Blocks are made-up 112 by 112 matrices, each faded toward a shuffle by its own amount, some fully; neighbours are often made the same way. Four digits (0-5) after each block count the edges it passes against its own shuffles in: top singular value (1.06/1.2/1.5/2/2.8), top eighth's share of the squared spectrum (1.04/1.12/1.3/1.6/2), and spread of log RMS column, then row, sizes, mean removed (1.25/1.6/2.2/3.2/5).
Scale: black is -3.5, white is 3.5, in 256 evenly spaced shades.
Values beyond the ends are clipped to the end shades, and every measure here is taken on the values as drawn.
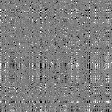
5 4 3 3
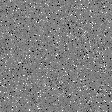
2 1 0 0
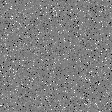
0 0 0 0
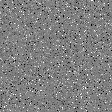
2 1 0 0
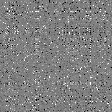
4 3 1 2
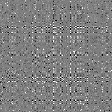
5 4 3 3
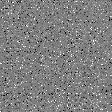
3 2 1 1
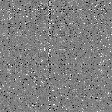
4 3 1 1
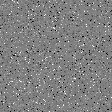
3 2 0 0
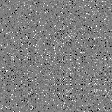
4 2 1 1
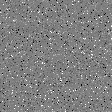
0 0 0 0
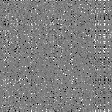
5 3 2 2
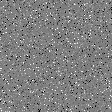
0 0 0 0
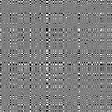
5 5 4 4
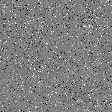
3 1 0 0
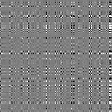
5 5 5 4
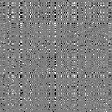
5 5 4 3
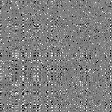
5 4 3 3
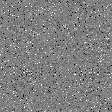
3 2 0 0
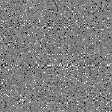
4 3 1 1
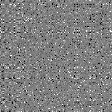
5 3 2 2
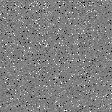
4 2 1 1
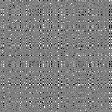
5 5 4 4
